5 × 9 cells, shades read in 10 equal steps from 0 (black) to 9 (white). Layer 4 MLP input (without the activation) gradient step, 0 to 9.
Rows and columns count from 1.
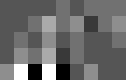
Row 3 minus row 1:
0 1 0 2 -1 1 -1 -1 0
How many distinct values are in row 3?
3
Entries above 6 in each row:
0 0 0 0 2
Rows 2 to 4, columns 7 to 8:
2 4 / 3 3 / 3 3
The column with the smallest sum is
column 5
